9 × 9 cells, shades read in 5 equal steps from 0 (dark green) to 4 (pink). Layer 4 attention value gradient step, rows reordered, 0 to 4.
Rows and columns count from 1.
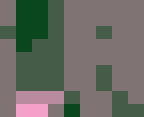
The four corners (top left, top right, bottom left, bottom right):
2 2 2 1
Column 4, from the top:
1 1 1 1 1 1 1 3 2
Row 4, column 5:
2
